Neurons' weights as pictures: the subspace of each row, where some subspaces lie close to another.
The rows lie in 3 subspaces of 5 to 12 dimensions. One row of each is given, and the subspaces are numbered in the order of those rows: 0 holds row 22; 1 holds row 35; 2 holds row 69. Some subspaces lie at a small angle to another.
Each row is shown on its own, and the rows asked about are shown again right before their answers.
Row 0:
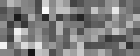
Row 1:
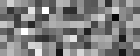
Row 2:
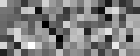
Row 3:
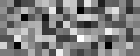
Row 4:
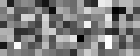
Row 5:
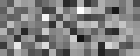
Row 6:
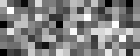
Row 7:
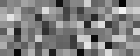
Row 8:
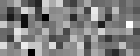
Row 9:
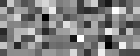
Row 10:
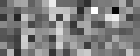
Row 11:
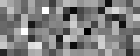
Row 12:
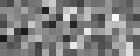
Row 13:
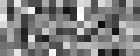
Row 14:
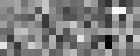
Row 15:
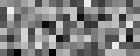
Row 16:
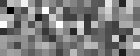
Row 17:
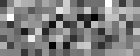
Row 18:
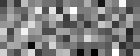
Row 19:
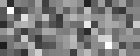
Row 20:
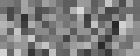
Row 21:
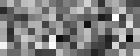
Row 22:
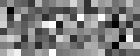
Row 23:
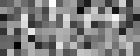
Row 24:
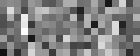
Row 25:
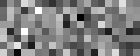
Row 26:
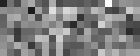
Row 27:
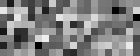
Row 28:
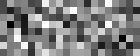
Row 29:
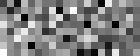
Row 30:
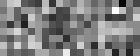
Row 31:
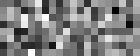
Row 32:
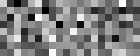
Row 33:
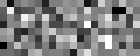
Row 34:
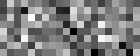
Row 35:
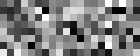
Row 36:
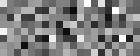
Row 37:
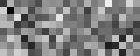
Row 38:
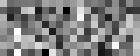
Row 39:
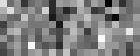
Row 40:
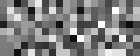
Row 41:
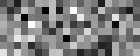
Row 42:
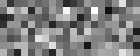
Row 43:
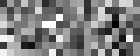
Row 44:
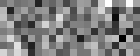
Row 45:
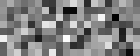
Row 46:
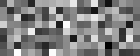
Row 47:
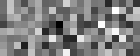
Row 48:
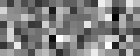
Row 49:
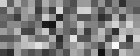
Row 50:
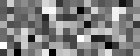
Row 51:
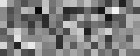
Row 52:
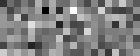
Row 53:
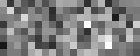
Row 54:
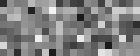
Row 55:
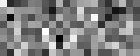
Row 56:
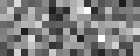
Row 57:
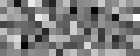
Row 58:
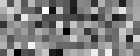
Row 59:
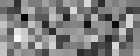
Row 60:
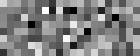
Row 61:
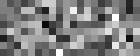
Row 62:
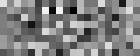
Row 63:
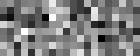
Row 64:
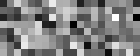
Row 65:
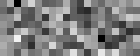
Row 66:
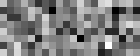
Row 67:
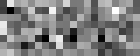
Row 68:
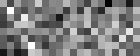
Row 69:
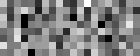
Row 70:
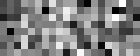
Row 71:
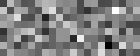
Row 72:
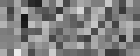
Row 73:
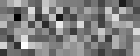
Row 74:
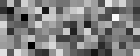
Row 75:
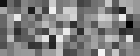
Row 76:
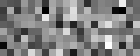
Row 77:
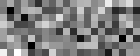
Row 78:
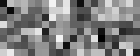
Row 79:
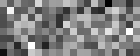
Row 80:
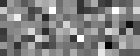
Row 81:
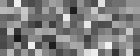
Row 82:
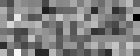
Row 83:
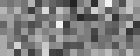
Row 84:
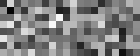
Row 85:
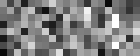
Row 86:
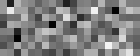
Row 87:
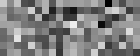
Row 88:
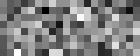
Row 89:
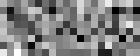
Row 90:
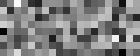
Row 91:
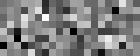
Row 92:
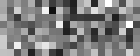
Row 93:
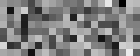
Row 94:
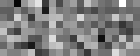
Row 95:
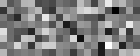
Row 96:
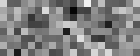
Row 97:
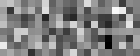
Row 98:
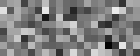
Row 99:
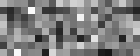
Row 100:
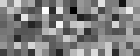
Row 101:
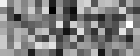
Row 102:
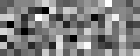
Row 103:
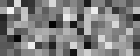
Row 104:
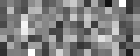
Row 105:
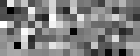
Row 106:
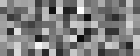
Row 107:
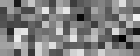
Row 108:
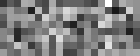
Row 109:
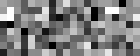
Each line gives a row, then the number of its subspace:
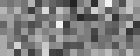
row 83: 1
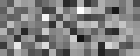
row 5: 0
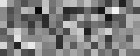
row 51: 0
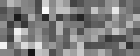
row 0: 2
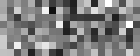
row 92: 1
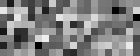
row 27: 2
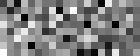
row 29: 0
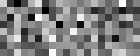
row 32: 2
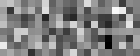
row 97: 1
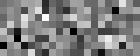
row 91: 2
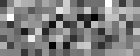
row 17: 2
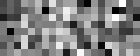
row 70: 2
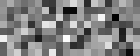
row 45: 0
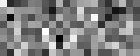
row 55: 2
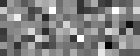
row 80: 1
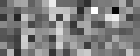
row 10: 2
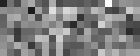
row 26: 1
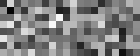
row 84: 2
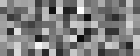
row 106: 0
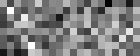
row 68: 1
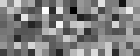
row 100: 0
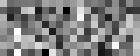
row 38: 0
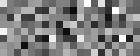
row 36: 2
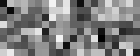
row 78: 2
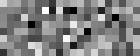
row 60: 0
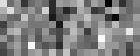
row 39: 2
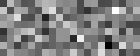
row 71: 1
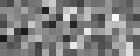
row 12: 0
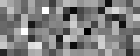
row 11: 0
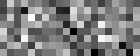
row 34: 2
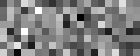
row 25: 0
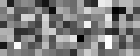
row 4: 1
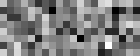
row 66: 1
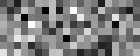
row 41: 0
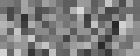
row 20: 0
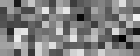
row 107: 2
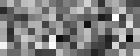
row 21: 1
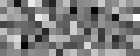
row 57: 2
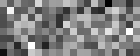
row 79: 1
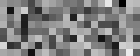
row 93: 0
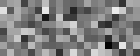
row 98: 1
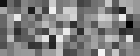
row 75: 1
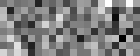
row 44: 1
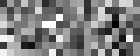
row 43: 0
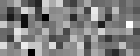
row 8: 2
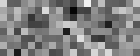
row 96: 2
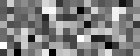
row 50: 2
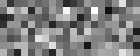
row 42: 2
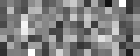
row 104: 0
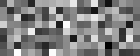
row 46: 1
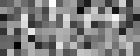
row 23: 2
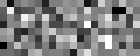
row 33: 1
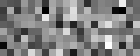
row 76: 1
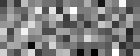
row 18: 0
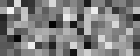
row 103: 2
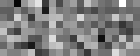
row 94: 2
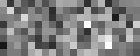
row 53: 1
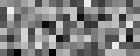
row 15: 0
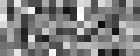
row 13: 2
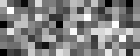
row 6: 2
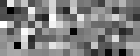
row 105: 2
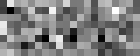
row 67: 2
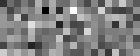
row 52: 0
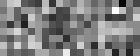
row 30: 2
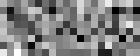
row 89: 1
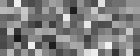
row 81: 2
